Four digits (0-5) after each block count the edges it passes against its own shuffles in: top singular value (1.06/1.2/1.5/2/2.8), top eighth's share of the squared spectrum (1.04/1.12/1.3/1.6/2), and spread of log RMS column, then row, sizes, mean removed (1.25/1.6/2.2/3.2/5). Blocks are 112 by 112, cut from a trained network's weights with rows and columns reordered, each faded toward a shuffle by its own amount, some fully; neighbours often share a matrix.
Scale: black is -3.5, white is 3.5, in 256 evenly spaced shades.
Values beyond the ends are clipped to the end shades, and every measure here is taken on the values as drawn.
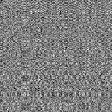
5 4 2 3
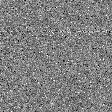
1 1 0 1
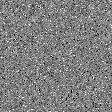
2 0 0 0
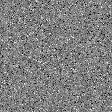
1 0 0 0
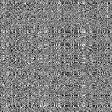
5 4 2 3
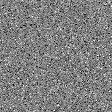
0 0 0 0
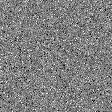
3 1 0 0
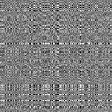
5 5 3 4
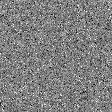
1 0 0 0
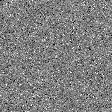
1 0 0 0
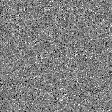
3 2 0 1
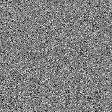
3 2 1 1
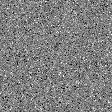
0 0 0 0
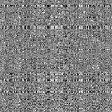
5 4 1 4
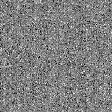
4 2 0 2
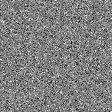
2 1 0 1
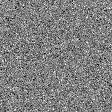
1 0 0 0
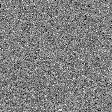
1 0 0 0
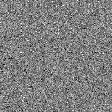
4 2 0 1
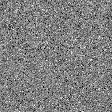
2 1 0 0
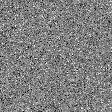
1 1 0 0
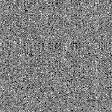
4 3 0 2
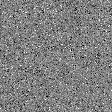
0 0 0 0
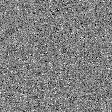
2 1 0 0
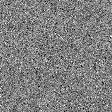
2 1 0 0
